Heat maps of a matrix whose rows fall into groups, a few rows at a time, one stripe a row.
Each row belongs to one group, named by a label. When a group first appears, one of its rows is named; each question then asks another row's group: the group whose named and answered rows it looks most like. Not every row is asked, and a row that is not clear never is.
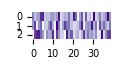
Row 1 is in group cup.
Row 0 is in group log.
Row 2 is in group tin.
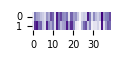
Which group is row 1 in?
tin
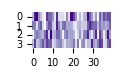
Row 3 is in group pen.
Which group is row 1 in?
cup
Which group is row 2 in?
tin
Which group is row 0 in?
tin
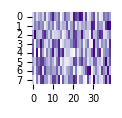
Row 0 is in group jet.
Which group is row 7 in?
log
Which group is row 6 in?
tin
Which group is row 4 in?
log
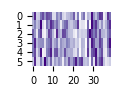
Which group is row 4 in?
cup
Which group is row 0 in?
pen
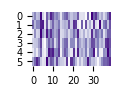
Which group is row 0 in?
cup
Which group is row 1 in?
log
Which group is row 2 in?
pen
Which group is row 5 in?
tin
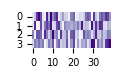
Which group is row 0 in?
tin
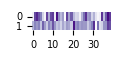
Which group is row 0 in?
tin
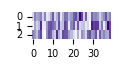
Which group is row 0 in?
jet
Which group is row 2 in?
cup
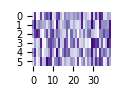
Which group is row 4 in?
cup
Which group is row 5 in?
pen
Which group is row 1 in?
cup
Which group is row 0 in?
pen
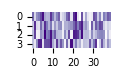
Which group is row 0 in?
log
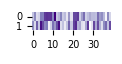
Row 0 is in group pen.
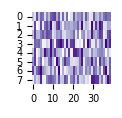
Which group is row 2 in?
pen
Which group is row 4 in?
pen
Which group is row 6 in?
log
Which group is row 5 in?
cup
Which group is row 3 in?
tin
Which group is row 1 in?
pen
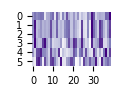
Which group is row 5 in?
tin
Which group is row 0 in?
cup
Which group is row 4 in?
log
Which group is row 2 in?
cup
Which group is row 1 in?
cup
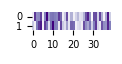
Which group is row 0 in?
tin
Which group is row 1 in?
tin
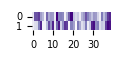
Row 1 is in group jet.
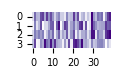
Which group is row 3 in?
pen
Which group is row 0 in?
pen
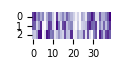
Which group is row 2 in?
tin
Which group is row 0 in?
cup
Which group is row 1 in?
cup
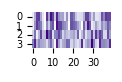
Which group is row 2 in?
pen
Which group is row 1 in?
tin
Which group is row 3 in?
cup
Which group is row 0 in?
tin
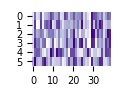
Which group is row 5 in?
pen
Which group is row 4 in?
tin
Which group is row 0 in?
jet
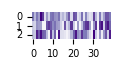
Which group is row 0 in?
log
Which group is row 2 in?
log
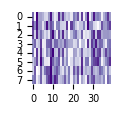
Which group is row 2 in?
log
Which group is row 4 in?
log
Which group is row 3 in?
cup
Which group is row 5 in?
log
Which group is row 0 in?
log
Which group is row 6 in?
pen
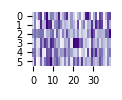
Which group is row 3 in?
pen
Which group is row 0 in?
tin
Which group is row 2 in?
cup
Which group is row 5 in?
pen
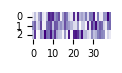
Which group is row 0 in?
jet
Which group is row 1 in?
cup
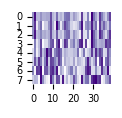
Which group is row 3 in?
jet
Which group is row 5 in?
tin
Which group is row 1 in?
cup
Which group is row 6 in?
tin
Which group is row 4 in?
pen
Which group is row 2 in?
cup
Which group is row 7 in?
log
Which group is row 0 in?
cup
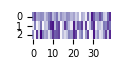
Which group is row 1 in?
jet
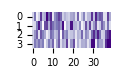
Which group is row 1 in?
tin
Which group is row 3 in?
jet
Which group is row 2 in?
log
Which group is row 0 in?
pen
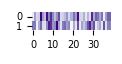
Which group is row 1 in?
cup
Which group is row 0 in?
pen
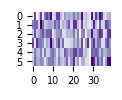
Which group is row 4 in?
jet
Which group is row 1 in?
log
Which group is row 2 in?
pen
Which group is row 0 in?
pen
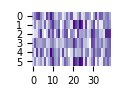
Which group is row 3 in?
jet
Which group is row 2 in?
jet
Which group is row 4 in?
log
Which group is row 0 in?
tin
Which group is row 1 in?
jet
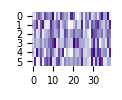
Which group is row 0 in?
tin
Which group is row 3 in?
jet
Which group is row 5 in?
pen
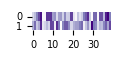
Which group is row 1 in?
cup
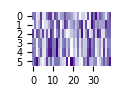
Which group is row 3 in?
cup
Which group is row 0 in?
cup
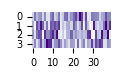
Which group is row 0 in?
jet
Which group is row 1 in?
log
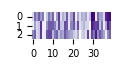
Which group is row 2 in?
cup
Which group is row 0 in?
jet
